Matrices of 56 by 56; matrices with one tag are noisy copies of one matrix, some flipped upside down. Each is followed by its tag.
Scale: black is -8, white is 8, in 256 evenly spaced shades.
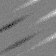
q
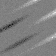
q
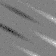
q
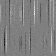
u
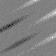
q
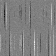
u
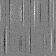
u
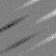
q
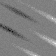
q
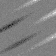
q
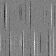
u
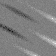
q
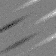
q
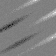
q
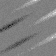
q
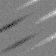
q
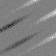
q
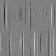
u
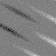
q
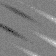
q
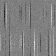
u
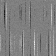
u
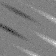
q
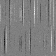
u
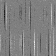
u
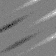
q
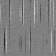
u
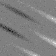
q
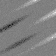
q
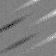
q
